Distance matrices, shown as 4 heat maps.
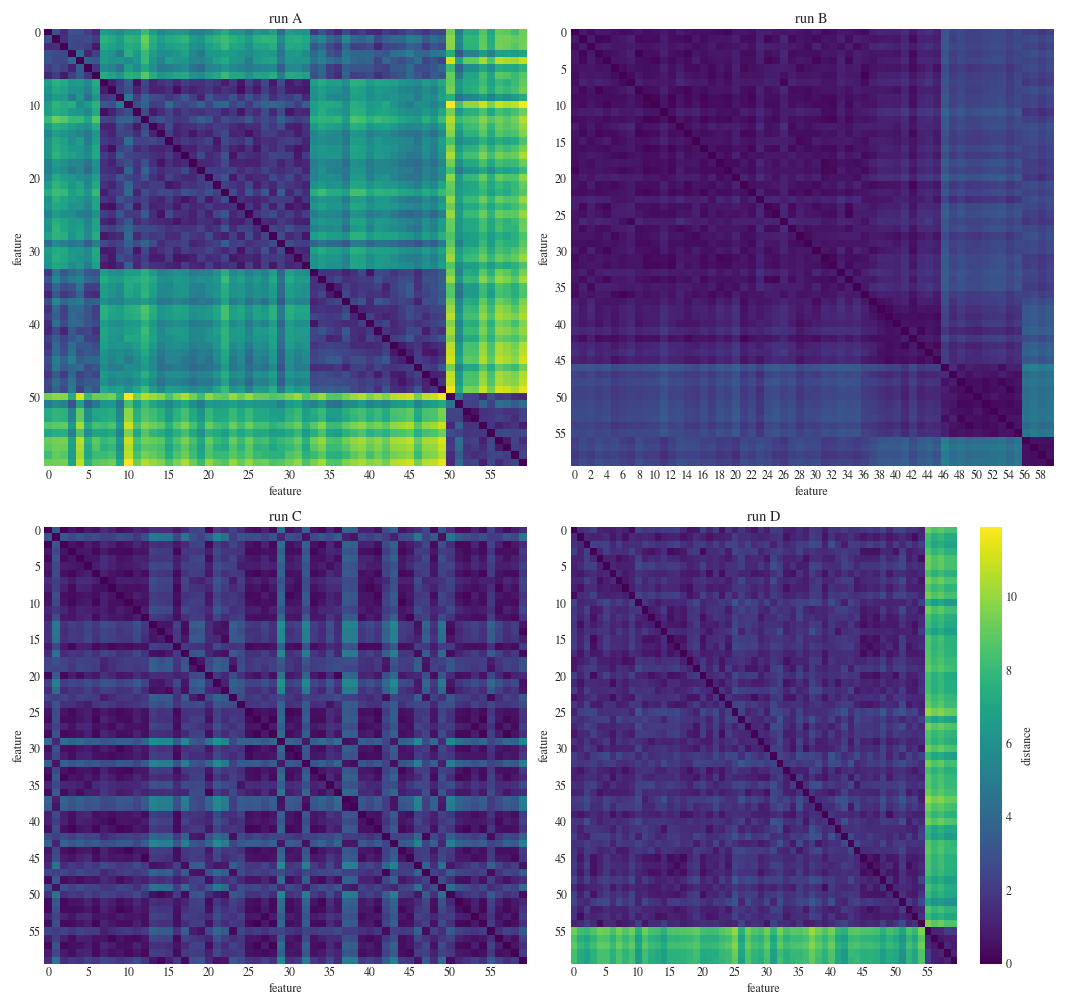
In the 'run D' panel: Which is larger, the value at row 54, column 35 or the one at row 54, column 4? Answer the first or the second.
the first
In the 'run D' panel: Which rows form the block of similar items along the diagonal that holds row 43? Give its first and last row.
0 to 54
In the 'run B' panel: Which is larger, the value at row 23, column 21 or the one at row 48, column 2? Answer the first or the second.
the second
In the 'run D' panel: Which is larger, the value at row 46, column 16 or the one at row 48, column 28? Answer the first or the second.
the second
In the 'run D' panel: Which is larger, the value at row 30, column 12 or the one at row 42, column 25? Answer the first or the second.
the second
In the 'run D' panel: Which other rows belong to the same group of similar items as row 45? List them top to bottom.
0, 1, 2, 3, 4, 5, 6, 7, 8, 9, 10, 11, 12, 13, 14, 15, 16, 17, 18, 19, 20, 21, 22, 23, 24, 25, 26, 27, 28, 29, 30, 31, 32, 33, 34, 35, 36, 37, 38, 39, 40, 41, 42, 43, 44, 46, 47, 48, 49, 50, 51, 52, 53, 54
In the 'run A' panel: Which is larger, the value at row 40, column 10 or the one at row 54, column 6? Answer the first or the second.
the second
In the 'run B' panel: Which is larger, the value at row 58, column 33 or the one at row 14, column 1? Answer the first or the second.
the first
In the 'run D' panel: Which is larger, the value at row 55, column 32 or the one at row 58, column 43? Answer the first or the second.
the first
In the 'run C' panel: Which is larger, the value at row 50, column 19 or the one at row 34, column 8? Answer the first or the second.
the first
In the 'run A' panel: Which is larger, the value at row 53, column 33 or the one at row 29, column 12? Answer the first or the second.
the first
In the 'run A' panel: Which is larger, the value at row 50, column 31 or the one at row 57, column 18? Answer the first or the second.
the first
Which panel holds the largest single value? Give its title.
run A
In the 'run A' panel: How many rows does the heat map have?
60
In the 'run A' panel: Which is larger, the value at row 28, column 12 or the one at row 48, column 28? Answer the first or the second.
the second
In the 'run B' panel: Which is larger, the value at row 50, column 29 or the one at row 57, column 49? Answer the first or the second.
the second
